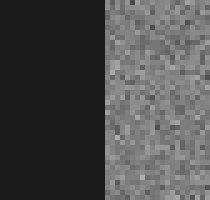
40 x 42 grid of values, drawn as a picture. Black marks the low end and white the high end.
The table splits into one row of 2 panels. Panel 1,1: very low, flat. Panel 1,2: middling, fine-grained.
